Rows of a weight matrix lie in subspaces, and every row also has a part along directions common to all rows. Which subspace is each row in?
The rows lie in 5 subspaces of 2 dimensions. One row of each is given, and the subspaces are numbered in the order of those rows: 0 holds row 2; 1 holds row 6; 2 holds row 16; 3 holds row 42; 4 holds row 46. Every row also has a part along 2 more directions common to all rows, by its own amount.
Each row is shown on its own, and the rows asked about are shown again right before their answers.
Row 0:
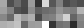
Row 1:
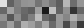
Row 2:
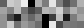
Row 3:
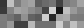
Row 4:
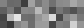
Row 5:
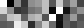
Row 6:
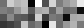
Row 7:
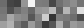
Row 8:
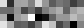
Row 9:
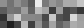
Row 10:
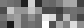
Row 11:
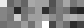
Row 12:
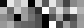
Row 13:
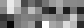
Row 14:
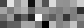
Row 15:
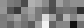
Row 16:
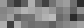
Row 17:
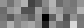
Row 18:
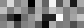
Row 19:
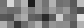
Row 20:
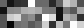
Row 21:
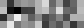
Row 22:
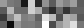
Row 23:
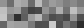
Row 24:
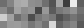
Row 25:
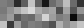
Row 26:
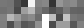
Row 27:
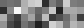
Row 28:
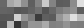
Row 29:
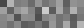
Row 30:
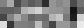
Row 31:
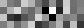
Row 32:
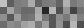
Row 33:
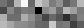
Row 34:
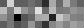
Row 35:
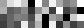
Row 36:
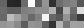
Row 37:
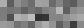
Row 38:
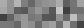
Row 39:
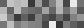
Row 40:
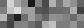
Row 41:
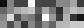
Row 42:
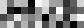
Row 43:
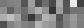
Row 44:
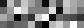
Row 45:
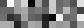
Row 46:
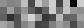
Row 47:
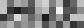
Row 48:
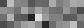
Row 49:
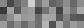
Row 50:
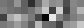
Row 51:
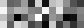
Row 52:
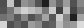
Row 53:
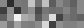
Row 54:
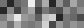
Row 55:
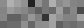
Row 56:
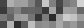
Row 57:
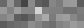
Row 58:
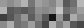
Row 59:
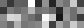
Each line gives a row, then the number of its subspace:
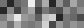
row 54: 4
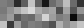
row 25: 2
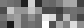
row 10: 3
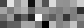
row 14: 1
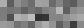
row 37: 1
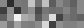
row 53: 4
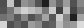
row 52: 2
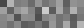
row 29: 0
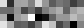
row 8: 1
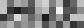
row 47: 3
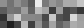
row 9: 1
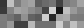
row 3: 2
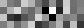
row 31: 0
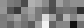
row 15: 0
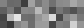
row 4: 1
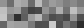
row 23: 2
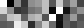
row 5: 2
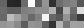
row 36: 3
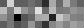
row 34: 4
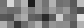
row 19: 2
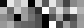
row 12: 0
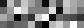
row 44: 1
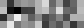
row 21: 3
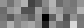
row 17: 0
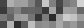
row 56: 2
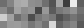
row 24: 4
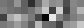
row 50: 0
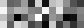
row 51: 2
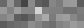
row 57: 4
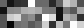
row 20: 1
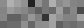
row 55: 3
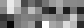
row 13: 3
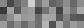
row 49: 4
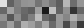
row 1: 0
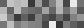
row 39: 4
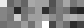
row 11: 0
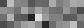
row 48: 1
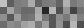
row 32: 0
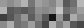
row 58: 3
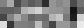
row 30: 2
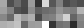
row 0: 1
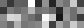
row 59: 4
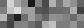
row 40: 3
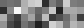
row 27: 1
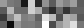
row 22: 3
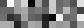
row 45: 2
